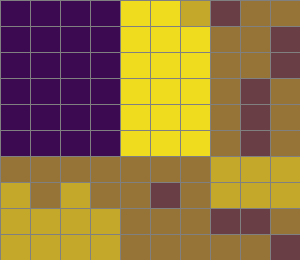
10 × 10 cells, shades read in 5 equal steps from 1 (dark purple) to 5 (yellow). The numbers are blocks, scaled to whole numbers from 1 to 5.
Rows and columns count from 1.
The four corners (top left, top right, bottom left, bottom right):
1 3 4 2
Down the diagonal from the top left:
1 1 1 1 5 5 3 4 2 2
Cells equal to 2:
10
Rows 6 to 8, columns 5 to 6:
5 5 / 3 3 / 3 2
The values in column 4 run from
1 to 4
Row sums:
26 27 27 27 27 27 33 34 32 33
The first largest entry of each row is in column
5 5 5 5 5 5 8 1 1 1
